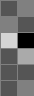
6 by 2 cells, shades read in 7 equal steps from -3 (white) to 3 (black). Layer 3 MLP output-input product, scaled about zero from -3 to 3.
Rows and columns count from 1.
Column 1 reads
1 0 -2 1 1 1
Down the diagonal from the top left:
1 1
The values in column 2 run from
-1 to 3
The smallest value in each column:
-2 -1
